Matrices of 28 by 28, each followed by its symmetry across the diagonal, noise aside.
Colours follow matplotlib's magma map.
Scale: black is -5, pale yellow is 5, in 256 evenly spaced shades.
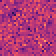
symmetric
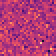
antisymmetric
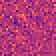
antisymmetric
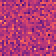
antisymmetric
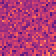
symmetric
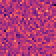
neither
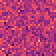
neither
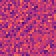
symmetric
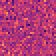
neither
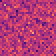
symmetric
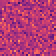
antisymmetric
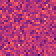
symmetric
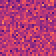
neither
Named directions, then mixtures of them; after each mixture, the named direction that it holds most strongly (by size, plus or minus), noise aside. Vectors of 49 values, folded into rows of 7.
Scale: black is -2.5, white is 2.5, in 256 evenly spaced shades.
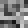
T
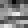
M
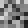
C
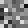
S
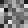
S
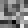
T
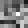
T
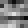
M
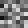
C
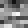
M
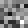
S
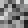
C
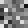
S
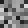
S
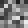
C
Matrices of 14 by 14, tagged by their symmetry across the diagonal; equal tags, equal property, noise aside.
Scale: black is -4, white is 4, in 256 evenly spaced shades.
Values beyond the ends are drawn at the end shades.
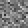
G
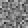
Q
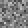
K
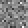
G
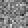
G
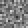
Q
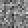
K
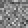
G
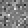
Q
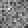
Q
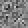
Q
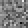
G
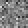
K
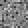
Q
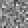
G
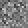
Q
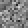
G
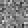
K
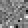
K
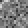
Q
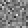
K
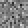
G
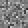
Q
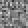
K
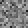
Q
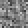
K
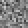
K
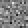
G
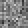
G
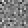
K
